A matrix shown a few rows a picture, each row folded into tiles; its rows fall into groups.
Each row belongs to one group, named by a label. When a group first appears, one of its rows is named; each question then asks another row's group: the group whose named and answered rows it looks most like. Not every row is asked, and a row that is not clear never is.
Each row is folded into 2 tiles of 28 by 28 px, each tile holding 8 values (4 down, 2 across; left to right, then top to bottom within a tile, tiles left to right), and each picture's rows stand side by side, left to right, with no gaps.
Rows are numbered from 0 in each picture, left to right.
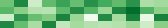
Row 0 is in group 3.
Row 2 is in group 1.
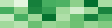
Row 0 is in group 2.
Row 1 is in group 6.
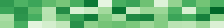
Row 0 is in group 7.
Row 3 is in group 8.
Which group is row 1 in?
6
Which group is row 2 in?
6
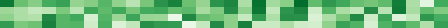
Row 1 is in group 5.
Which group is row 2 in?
2
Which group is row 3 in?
3
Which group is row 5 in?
1
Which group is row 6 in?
5
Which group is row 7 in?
3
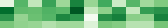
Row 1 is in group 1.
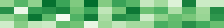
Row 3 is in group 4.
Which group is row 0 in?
8
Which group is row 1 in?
7
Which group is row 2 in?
1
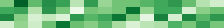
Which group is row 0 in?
1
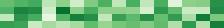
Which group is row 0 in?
7
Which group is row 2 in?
4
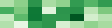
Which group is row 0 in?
2
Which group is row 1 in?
1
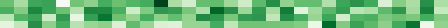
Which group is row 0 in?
2
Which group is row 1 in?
8
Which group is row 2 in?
8
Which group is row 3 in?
8
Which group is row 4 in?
2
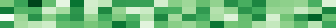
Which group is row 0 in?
7
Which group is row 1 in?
4
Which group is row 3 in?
2
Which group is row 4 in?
7
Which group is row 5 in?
6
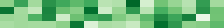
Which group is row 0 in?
8
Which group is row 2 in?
4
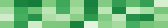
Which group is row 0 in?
7
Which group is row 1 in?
7
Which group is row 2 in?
6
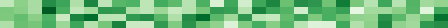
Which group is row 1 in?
6
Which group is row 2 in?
3
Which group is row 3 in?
6
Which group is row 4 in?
2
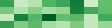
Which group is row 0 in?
3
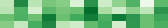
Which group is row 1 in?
2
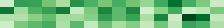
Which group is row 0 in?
8
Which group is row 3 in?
6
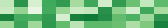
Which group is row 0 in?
4
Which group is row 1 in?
6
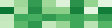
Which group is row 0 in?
2
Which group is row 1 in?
4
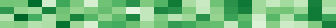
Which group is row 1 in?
3
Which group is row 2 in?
5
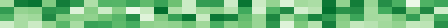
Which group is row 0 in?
8
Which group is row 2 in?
5
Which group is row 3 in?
5
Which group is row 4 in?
4
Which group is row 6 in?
1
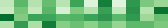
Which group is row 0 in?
4
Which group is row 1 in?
4
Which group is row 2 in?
4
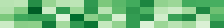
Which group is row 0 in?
2
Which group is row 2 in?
7
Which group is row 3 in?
5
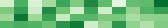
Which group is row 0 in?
4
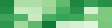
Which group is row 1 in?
1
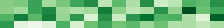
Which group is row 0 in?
5
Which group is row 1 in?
5
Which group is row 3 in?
1
